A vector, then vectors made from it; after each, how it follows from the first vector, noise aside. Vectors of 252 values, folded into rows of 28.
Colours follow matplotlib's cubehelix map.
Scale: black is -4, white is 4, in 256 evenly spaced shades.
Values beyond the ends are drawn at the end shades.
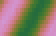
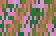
sign-scrambled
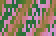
sign-scrambled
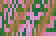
sign-scrambled
